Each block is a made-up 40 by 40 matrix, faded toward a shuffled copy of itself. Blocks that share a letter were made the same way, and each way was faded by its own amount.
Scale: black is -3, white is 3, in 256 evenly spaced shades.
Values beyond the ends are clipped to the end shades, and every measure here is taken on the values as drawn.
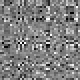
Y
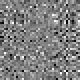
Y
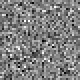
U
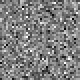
U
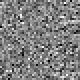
U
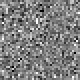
U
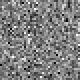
U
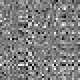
Y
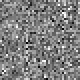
U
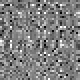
Y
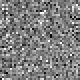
U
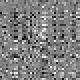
Y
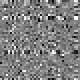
Y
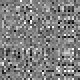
Y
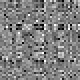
Y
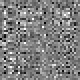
Y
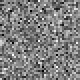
U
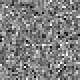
U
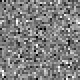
U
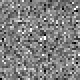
U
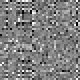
Y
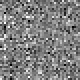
U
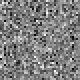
U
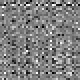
Y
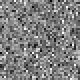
U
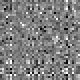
Y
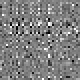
Y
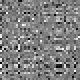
Y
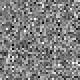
U
